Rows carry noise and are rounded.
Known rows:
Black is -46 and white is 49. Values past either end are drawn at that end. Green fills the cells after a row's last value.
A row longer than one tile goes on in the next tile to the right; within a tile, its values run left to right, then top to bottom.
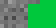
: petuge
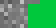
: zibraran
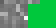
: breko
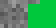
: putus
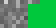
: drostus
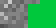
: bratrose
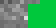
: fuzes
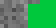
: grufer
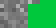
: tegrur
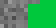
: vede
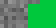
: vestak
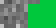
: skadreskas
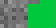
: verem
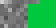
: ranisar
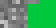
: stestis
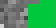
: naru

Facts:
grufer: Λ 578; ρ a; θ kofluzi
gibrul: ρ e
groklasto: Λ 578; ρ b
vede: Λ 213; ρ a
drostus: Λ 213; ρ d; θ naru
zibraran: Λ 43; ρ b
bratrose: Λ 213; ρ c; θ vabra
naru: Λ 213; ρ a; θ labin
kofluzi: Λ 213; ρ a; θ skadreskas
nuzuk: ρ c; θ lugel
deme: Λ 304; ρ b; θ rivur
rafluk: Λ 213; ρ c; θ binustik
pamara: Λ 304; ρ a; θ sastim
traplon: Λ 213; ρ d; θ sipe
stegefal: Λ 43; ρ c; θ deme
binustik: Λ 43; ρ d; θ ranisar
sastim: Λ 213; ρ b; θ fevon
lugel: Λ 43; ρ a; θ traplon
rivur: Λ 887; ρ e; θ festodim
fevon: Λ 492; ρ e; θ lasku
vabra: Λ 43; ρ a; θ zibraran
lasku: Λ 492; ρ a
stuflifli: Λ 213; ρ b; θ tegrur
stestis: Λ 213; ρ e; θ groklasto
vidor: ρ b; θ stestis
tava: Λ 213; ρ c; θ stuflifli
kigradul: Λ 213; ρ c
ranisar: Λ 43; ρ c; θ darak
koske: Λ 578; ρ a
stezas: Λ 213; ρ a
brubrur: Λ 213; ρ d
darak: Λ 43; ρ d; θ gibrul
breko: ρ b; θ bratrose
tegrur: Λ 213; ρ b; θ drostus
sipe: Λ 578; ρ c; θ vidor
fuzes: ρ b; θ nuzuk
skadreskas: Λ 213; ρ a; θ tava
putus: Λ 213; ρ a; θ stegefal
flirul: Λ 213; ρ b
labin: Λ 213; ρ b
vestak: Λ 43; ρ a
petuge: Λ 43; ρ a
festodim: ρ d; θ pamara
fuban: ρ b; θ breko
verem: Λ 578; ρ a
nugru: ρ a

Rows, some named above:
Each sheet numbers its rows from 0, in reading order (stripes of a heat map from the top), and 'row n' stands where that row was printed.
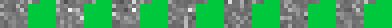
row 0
tegrur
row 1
vidor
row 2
stuflifli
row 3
tava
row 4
drostus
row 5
nuzuk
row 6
tegrur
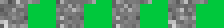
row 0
gibrul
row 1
stegefal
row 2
stegefal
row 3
stestis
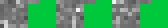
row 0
gibrul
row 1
tava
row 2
sipe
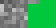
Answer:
groklasto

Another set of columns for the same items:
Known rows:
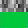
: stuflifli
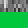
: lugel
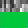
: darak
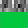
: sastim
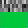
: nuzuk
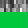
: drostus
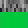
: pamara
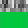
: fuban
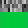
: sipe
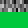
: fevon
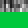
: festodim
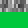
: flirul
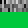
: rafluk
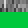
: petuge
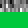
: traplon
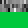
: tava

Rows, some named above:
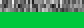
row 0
sastim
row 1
bratrose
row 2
naru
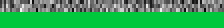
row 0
binustik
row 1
stegefal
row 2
fevon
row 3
vabra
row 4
stestis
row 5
festodim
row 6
fevon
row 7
ranisar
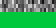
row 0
labin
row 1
rivur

